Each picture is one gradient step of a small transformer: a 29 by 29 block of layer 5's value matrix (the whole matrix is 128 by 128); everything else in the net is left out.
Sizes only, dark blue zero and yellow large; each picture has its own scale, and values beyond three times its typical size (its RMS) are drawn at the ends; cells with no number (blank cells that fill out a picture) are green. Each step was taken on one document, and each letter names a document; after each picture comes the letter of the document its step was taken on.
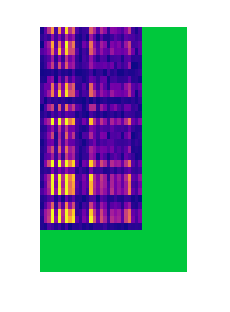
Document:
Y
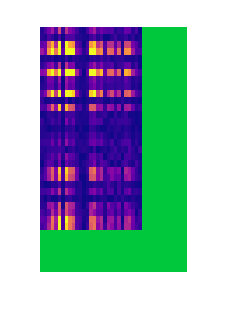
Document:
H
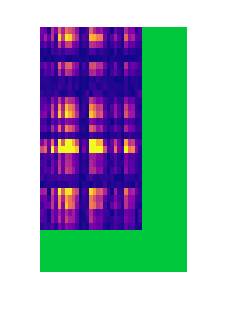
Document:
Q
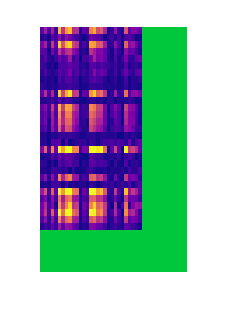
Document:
Q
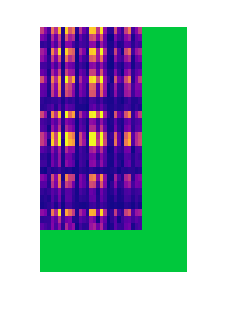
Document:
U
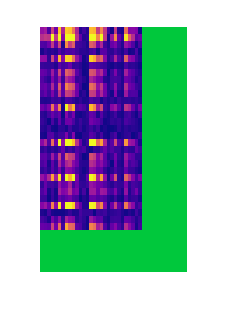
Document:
Q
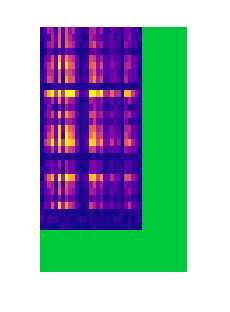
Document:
H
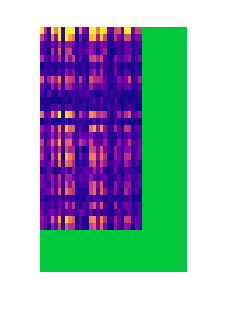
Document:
U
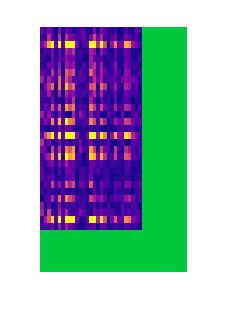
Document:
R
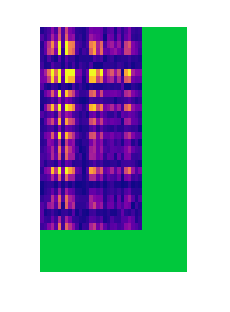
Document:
H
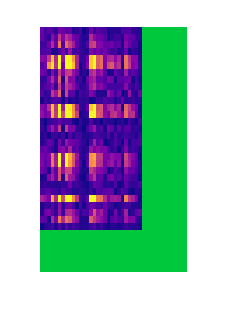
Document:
H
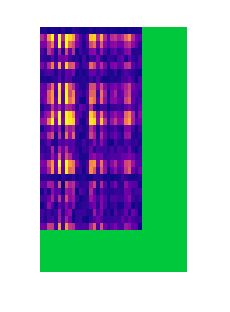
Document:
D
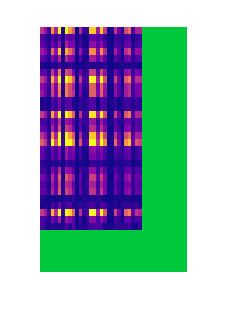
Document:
U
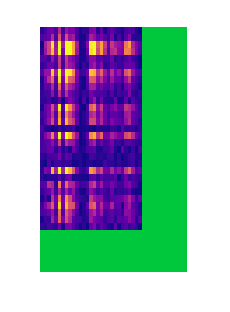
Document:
H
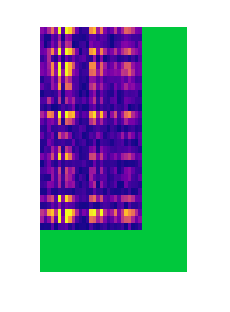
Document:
D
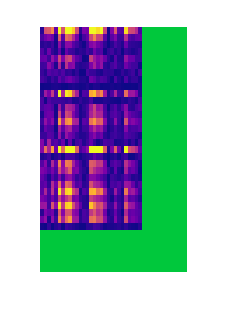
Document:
Q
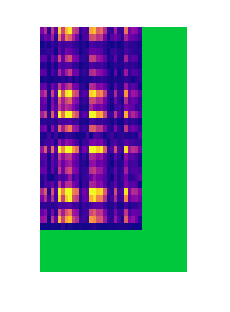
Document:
Q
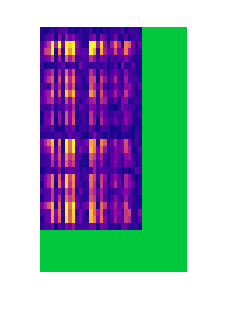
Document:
Y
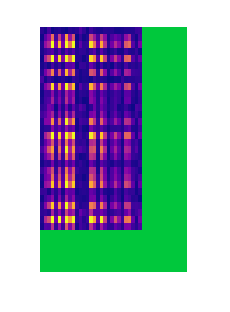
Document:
R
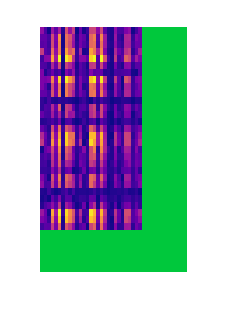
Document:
U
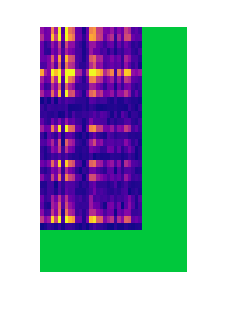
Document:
H
